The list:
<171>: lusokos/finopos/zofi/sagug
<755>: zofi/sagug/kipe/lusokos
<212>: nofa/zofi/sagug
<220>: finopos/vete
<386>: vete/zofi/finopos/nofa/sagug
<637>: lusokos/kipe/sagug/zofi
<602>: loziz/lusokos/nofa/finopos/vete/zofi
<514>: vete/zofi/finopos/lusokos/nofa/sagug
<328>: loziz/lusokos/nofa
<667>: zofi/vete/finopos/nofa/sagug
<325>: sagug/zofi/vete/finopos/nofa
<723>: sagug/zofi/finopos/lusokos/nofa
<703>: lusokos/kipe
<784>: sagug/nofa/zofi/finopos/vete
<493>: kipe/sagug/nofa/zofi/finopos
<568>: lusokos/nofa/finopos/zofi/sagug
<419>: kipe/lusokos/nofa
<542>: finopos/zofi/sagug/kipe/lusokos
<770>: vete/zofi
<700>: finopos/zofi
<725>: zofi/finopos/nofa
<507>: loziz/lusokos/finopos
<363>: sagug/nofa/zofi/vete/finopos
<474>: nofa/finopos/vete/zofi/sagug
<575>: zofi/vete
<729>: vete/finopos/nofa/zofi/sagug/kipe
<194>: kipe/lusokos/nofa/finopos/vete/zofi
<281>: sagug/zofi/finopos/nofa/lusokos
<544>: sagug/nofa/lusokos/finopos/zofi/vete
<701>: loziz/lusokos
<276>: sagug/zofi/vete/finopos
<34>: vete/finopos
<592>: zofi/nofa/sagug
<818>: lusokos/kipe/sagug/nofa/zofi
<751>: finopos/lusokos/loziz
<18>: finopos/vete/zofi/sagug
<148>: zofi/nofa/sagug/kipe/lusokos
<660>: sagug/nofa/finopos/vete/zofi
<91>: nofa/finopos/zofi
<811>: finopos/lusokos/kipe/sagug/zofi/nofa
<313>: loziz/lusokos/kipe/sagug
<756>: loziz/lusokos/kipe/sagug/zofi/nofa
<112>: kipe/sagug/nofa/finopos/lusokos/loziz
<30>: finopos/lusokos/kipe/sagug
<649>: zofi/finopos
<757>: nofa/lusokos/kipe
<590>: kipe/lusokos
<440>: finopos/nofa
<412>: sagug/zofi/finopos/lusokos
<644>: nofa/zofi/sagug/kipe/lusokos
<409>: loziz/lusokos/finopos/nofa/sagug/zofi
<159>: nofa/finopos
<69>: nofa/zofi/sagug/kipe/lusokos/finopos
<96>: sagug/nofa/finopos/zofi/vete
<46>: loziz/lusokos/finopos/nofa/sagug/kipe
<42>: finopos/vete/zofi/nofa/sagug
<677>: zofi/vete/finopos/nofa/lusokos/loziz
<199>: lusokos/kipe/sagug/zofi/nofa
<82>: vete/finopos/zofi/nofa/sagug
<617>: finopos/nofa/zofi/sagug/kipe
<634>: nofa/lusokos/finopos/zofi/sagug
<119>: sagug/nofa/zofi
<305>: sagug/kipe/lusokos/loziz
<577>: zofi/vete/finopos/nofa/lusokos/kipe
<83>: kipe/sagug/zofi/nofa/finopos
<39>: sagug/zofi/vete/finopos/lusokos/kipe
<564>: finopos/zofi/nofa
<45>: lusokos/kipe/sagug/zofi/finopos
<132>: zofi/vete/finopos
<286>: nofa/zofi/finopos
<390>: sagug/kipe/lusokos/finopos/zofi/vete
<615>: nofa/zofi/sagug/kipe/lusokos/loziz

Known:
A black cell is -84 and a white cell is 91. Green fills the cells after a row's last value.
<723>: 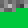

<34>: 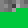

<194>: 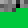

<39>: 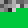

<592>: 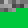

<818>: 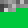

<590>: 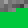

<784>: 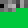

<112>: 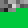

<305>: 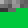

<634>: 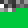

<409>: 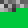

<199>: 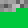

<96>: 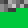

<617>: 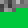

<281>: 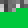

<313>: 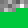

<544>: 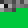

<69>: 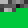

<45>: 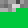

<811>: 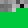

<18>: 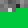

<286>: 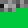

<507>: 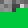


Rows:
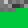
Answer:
<419>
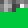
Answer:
<328>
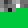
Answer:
<325>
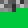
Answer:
<46>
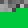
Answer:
<568>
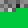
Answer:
<474>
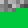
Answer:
<83>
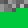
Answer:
<91>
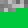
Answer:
<756>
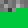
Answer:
<132>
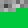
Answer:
<637>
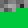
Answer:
<412>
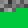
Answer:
<542>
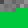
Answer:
<700>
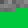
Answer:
<564>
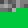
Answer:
<82>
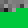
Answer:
<751>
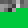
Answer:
<667>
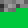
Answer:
<119>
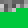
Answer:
<757>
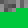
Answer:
<440>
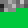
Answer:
<493>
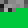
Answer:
<363>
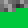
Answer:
<42>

